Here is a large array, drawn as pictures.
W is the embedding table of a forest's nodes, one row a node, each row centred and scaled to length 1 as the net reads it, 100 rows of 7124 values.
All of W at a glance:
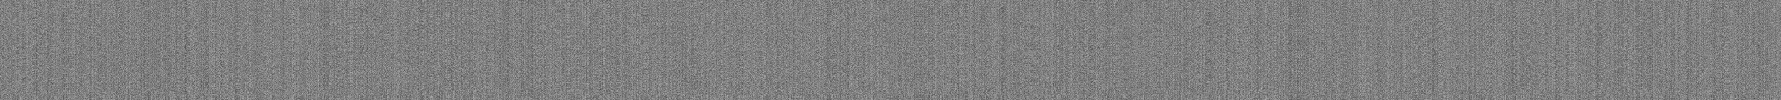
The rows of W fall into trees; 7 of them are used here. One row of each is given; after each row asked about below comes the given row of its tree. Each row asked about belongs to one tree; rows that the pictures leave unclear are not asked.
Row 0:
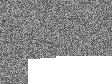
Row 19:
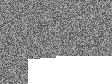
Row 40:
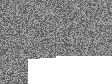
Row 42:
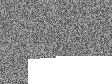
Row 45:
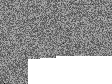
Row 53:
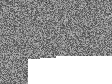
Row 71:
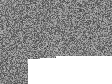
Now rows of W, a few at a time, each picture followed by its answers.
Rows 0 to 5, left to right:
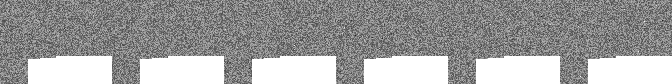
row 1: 71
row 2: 42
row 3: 0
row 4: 40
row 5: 42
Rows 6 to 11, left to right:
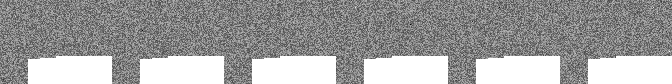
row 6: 40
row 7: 0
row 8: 45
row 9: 19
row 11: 45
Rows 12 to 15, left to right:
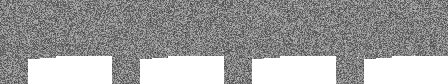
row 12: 40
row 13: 71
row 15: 19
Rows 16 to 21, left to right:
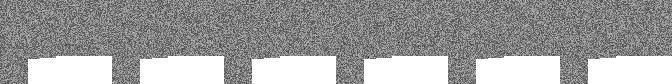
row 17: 0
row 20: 0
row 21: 40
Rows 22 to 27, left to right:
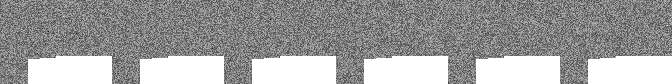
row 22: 19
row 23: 71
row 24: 71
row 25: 40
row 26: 45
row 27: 42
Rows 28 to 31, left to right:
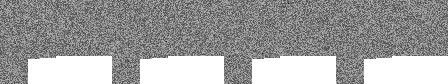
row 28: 40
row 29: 45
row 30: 71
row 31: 0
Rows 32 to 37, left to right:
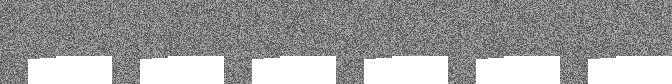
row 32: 71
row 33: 42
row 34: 53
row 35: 45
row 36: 0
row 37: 40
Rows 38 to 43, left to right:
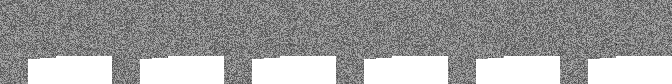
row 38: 53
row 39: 71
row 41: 19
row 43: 40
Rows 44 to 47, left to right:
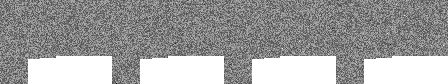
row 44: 42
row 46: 0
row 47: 53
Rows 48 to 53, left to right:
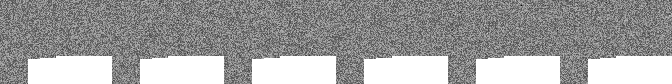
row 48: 45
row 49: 45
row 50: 40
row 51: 71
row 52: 19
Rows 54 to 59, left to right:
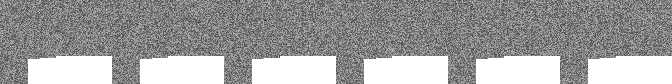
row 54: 71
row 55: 0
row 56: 45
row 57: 71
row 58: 45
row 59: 19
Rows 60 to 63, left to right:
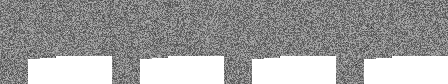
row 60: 71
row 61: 40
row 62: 71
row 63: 45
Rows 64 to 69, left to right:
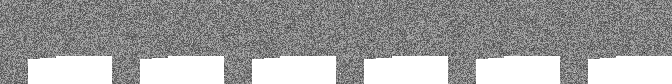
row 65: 42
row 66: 53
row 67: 45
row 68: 0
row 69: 19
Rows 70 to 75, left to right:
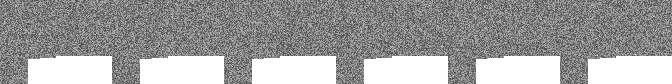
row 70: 42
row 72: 42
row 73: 0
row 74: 40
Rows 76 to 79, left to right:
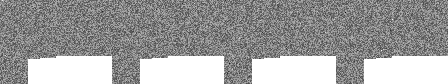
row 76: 71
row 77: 40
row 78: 45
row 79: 53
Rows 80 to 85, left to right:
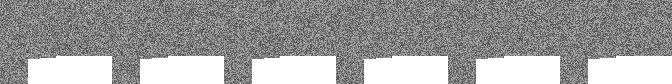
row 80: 42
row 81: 45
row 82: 0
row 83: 71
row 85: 45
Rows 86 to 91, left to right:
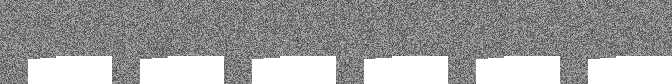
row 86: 71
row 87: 0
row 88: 71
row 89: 45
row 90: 0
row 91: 0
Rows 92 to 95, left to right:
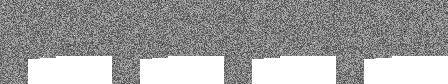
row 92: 40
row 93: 0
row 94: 71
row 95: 40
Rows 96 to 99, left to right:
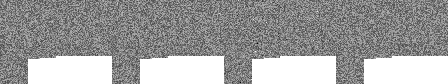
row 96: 40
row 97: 40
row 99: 40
